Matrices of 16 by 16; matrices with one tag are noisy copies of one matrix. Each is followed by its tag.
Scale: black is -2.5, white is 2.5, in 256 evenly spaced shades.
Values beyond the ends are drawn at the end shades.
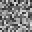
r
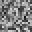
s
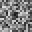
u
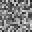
r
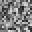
s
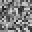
s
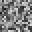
s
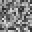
s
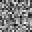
r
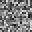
r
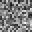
r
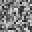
s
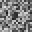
u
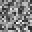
s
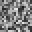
s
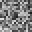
u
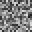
r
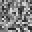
s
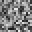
s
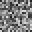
r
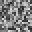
s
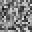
s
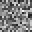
r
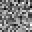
r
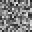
r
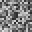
u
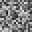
u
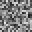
r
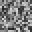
s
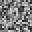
s
